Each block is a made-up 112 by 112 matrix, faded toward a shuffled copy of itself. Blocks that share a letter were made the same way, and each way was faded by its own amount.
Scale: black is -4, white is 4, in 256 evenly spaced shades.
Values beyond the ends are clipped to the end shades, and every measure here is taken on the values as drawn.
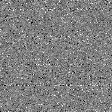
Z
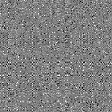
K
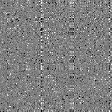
K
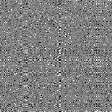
K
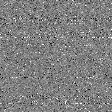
Z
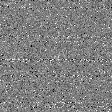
Z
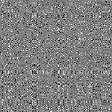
K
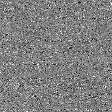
Z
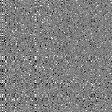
K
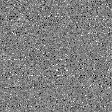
Z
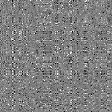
K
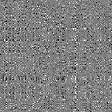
K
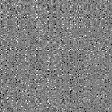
K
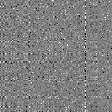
K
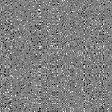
K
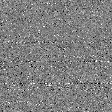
Z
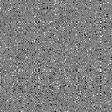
K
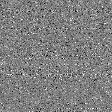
Z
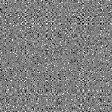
K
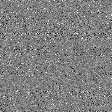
Z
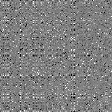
K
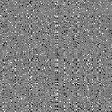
K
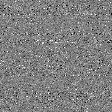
Z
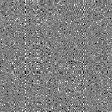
K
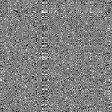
K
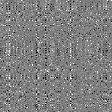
K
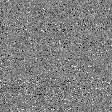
Z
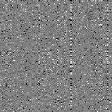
K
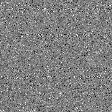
Z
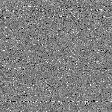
Z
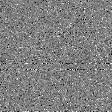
Z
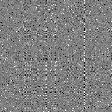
K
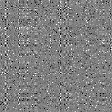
K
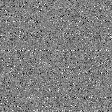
Z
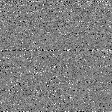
Z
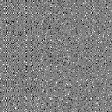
K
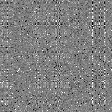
K
